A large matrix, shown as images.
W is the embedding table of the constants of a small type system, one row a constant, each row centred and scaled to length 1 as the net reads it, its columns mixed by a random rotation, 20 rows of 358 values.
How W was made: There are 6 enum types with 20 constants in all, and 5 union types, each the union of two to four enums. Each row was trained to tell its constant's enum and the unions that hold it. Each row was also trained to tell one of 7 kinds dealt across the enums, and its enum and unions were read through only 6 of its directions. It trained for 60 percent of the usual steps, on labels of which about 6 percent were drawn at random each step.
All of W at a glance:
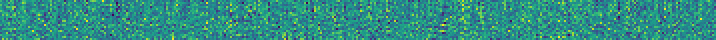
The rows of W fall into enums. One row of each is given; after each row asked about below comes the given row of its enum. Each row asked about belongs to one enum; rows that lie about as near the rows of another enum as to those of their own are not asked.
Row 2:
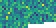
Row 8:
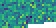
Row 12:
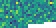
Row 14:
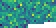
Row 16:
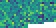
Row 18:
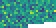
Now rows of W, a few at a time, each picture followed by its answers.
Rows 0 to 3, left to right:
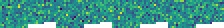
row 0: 2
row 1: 18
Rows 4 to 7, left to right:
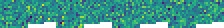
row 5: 2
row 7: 14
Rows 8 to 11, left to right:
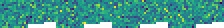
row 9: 2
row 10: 18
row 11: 14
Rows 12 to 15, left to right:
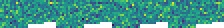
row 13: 16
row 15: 12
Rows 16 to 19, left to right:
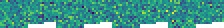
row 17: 14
